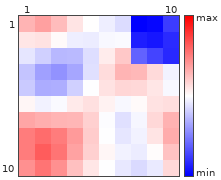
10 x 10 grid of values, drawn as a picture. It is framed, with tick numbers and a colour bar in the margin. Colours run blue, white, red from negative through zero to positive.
The bottom left is the ninth with the highest average. An odd patch, lower than its surroundings, sits in the top right. Neither half mirrors the other. Overall the values sit about 50% of the way up the scale. The top right is the ninth with the lowest average. There are no regular stripes.
